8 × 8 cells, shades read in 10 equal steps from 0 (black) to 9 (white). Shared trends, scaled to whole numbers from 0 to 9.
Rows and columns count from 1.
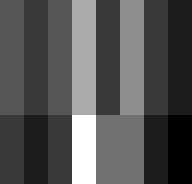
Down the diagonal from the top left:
3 2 3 6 2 4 1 0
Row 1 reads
3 2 3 6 2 5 2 1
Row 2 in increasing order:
1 2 2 2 3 3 5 6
